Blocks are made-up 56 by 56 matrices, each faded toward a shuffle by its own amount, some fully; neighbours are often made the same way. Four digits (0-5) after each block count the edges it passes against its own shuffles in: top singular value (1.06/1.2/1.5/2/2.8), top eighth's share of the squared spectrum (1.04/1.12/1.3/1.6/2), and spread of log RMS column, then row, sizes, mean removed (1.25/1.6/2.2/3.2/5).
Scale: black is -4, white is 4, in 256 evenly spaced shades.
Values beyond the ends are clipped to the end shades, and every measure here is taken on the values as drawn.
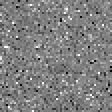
1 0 0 0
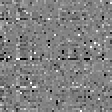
4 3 1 2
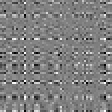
5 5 3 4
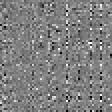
4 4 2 2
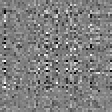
4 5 3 3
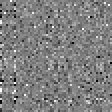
4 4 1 1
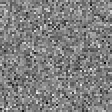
0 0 0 0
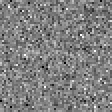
0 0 0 0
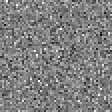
0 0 0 0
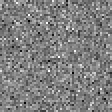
0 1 0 0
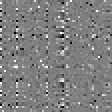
4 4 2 2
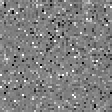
2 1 1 0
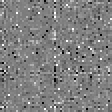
3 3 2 1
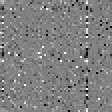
4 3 1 1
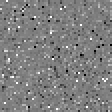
0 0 0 0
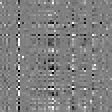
5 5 3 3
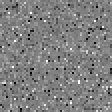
1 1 0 0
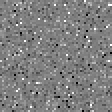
1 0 0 0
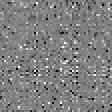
4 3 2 2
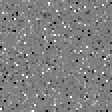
0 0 0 0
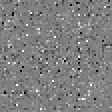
2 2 0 1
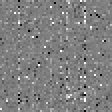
2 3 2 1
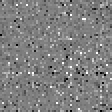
2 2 1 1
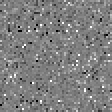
1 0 0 0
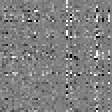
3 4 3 3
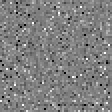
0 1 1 0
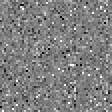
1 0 0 0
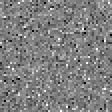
1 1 0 0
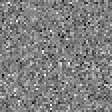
2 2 0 0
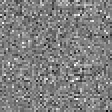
3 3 1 1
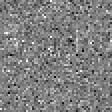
3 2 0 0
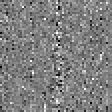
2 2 3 0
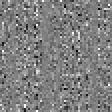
1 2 3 0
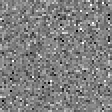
1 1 1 0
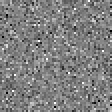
0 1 2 0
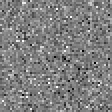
0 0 1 0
